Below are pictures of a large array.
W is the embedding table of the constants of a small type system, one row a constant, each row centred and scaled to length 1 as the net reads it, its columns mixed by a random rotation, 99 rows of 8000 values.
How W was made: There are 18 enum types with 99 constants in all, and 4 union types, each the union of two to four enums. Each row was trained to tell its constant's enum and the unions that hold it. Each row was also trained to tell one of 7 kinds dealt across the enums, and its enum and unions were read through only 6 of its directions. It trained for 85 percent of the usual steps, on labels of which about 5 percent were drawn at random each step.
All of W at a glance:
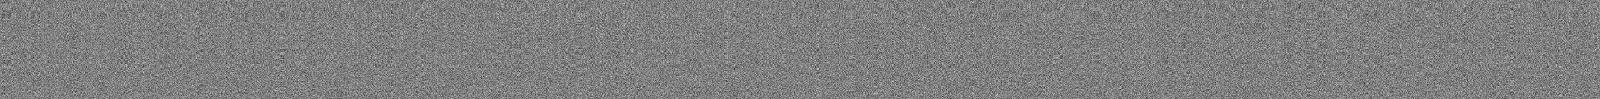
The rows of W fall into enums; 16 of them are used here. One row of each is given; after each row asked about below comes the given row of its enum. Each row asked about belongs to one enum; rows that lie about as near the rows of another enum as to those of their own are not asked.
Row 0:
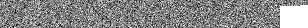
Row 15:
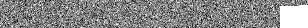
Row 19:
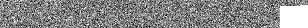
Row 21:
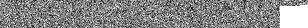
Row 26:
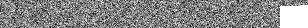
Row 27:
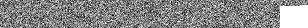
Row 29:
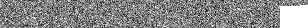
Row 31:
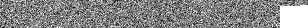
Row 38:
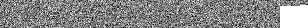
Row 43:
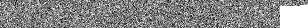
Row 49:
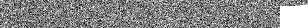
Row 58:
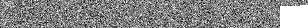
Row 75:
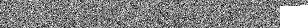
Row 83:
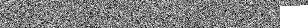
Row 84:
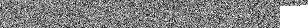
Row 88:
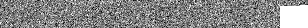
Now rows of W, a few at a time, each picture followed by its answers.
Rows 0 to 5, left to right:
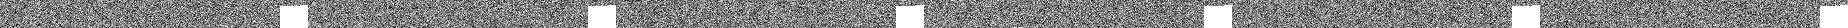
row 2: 49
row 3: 43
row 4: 84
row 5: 21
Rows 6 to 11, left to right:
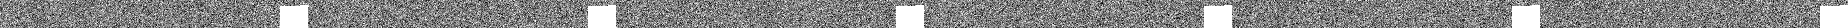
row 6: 84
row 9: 38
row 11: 58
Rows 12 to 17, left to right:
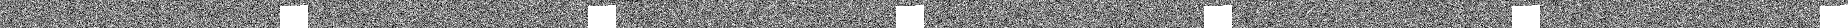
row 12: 0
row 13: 26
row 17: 43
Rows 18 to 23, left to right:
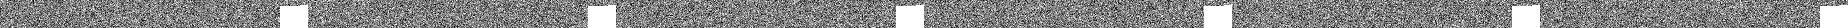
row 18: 49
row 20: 26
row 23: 15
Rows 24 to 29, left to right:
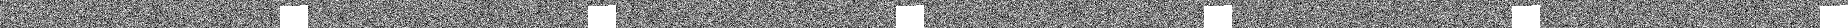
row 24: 75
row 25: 43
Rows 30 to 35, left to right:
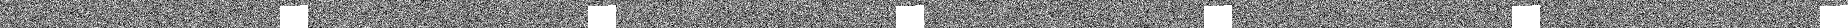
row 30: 43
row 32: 15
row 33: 88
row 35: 21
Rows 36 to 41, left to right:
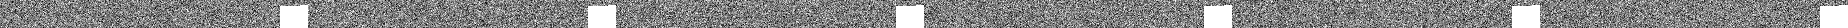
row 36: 0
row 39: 83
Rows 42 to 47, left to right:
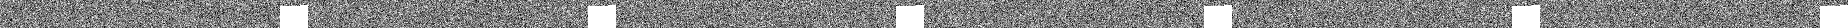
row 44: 88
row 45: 0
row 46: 15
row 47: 0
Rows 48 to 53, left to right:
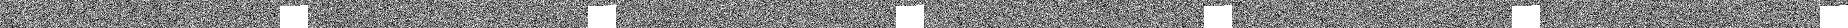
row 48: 31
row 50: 21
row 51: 43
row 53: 38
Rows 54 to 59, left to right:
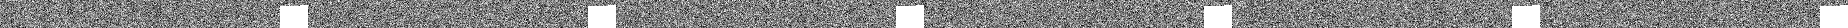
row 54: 31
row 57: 58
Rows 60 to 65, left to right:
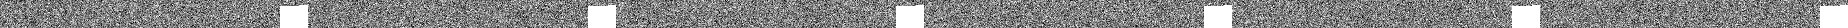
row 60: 49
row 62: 58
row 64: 19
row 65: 19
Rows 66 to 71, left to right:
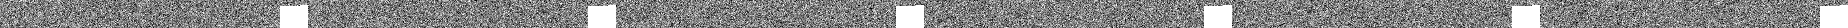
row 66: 31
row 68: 88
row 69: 15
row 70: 19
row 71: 26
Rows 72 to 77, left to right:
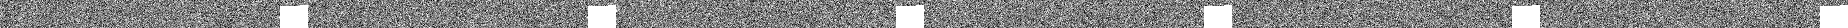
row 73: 21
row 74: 38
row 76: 83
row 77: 27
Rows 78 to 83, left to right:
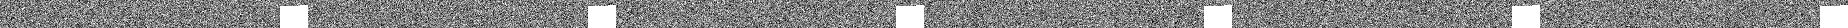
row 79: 88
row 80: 0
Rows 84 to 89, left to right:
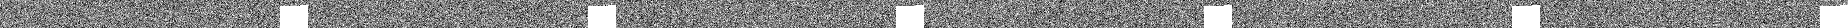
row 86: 49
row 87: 75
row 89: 21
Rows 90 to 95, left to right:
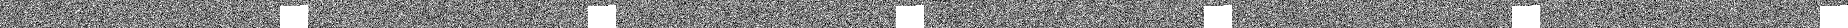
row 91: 31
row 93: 49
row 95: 88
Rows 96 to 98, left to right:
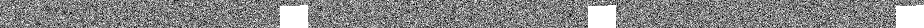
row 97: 29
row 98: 84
